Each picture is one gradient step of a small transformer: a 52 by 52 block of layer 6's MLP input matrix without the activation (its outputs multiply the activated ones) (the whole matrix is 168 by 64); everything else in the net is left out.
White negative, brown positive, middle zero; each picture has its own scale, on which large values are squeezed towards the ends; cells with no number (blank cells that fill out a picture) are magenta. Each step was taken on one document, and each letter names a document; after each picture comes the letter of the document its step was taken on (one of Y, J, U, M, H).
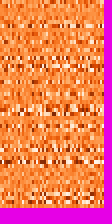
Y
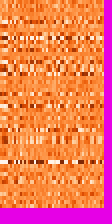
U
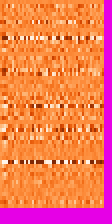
U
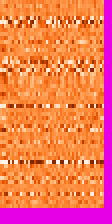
U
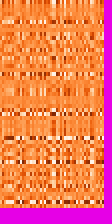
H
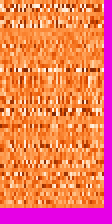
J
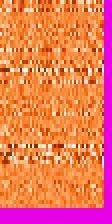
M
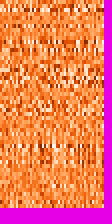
M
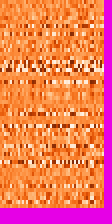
Y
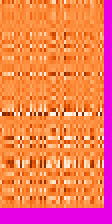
H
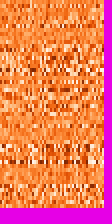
Y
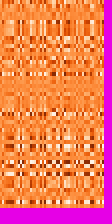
H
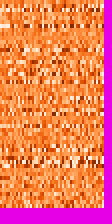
J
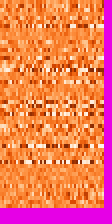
Y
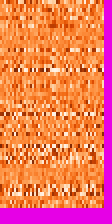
M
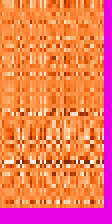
H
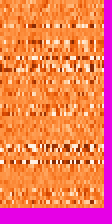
Y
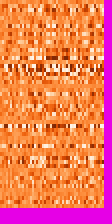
Y
